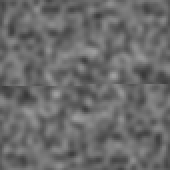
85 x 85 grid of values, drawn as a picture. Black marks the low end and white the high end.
It looks the same turned upside down. No overall slope runs across the table. The histogram is bell-shaped. No seam splits the table. The texture is blotchy.
